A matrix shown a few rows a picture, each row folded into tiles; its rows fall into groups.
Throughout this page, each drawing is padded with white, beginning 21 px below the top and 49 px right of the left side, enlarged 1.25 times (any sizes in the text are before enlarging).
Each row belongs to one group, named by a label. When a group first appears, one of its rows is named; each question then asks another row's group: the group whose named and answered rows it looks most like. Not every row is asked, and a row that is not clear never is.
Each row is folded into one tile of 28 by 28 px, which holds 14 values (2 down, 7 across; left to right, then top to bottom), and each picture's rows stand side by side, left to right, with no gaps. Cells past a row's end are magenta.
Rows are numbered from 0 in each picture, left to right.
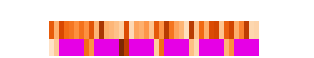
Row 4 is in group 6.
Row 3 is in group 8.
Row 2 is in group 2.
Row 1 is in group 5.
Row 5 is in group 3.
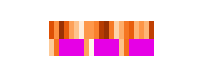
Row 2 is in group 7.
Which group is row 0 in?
8
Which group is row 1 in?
6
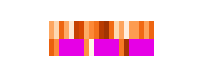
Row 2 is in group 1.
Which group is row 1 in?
6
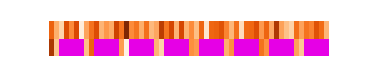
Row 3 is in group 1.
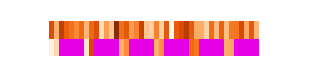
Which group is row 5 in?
1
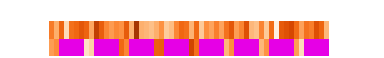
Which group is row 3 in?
2
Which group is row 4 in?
2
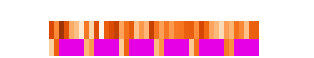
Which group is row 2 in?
7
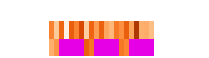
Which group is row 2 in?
5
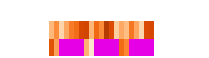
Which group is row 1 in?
6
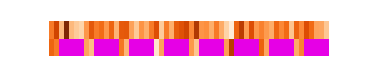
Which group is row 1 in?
1
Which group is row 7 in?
8
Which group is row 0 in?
5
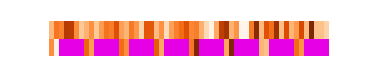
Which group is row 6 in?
1
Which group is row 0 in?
6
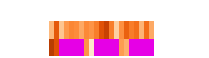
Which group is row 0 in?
2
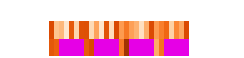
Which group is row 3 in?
7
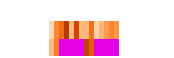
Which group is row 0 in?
1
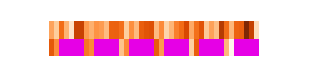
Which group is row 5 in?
6
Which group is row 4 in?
7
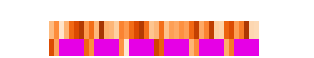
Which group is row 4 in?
3
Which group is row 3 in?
2
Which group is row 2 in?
6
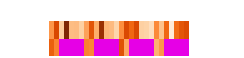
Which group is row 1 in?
5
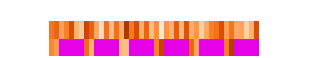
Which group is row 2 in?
1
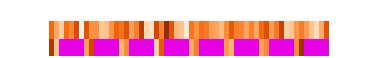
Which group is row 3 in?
8
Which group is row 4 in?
8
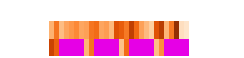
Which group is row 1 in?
7
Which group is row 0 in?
2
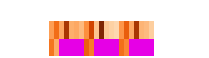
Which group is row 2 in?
5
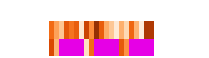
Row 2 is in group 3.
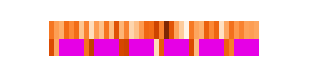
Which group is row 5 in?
2
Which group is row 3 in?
8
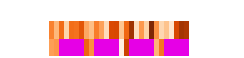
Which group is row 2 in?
7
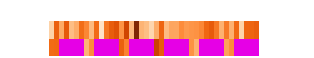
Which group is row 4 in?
6
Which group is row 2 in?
5
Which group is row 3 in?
2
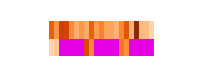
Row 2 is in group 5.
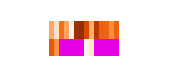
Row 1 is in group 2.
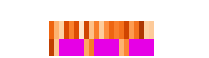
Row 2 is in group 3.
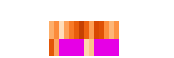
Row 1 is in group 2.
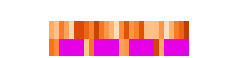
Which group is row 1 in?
8
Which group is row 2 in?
3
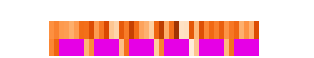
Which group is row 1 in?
3
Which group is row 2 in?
8
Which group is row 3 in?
3
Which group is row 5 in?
7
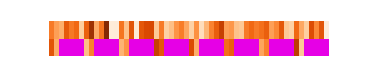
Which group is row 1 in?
3
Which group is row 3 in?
2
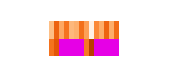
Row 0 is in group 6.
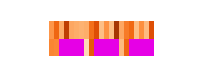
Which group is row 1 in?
7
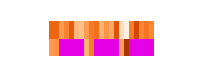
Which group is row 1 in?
7
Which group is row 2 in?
1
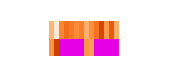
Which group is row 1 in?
1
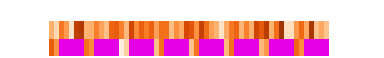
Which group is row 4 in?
8
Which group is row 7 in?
5
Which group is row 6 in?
3
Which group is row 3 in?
7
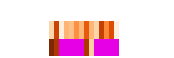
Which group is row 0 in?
2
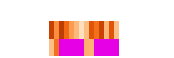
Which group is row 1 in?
1
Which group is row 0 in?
8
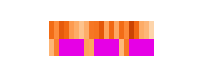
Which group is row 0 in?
8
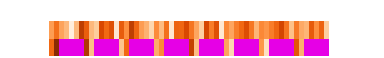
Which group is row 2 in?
8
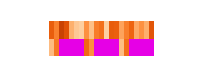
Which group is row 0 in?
8
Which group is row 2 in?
7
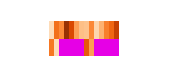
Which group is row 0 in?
6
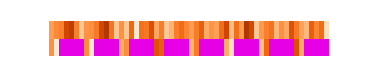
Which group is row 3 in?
2
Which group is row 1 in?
6
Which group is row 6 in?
7
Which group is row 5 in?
6
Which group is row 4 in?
7
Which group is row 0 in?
6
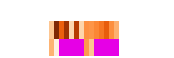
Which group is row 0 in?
1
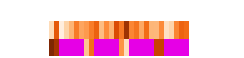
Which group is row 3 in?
2
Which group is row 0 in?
2
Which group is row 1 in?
7
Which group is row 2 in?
1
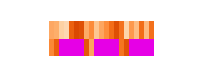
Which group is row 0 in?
2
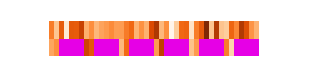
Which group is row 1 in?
2
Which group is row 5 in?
6
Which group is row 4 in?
1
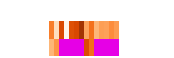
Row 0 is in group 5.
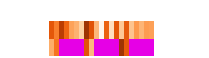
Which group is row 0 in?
8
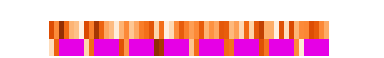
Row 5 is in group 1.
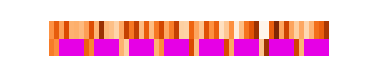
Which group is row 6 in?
1
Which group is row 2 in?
1
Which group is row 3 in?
3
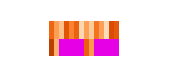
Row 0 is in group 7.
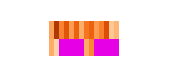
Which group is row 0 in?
1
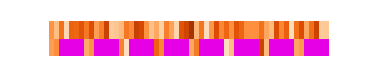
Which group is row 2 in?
6
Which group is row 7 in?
3
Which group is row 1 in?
3
